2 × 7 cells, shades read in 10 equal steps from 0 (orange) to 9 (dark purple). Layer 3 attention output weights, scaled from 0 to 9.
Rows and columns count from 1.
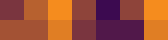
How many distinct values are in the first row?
5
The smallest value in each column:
4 3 0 5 8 5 0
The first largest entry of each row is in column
5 5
